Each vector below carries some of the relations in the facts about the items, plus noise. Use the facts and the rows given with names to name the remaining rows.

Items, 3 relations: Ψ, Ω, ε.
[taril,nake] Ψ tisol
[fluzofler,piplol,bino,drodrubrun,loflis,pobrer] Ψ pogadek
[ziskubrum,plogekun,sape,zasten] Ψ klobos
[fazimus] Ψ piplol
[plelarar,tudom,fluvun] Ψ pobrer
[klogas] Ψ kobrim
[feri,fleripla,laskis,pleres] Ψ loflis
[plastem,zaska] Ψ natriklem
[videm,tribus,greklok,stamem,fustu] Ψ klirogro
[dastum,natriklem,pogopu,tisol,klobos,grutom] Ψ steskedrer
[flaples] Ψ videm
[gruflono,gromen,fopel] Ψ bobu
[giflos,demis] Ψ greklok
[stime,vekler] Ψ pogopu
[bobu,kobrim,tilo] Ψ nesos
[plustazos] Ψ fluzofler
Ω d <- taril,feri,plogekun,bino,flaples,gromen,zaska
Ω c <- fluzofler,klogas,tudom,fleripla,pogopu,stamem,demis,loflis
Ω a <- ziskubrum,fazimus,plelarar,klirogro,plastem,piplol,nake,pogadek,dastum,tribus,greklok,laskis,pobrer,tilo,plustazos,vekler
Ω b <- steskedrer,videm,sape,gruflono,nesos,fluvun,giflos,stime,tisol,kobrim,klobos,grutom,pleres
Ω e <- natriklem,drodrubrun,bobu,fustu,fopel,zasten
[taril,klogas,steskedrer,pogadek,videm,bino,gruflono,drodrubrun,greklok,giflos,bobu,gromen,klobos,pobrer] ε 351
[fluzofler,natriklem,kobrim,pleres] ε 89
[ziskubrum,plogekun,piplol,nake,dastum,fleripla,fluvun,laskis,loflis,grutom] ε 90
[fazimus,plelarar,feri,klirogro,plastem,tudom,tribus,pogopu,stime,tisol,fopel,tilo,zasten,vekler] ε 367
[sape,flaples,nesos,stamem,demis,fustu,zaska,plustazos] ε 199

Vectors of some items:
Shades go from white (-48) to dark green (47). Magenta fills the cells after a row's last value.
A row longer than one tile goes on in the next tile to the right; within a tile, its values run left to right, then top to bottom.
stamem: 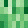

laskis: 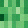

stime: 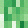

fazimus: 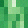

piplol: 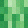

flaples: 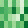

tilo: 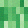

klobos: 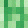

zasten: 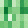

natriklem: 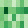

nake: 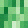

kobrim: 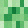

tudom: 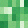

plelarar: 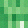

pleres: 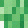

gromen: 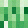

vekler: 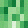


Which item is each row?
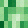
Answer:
taril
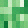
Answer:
fluzofler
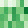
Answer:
bobu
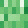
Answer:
bino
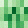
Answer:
gruflono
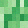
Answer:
fluvun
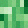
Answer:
fleripla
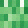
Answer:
feri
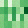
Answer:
fustu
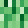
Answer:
giflos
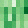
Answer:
drodrubrun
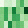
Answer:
fopel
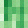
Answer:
sape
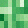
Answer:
loflis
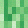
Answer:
grutom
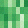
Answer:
plustazos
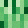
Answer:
demis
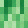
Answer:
ziskubrum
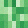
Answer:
pogopu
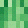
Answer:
tribus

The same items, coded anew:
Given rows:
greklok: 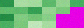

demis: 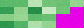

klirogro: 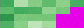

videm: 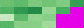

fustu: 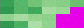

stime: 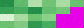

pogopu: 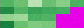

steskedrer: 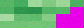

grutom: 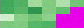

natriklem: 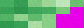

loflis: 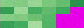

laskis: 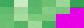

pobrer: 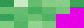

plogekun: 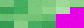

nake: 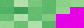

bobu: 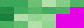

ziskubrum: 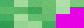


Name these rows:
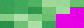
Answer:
zasten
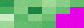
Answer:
fluvun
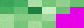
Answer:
giflos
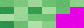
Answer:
stamem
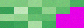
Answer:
fleripla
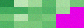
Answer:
vekler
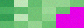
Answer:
tilo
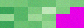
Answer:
flaples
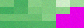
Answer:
zaska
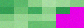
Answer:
gruflono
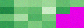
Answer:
klogas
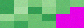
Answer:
tudom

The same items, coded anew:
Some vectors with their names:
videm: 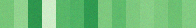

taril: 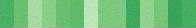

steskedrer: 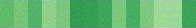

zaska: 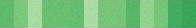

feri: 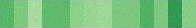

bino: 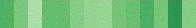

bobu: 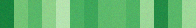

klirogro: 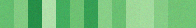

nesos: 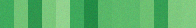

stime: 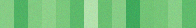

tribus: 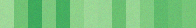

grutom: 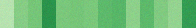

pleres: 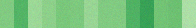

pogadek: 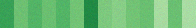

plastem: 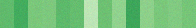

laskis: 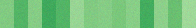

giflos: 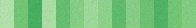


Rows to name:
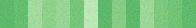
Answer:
zasten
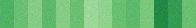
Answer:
gromen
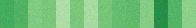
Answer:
fopel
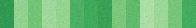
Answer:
natriklem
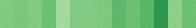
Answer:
klogas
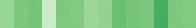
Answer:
demis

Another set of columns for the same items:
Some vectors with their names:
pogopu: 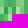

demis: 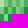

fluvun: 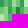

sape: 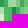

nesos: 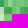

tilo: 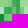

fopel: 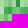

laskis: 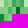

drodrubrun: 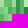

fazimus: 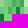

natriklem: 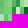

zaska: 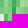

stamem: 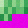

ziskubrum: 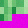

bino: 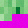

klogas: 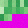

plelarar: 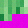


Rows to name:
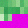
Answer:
stime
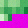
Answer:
giflos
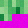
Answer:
tudom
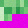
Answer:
gruflono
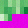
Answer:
videm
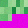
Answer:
zasten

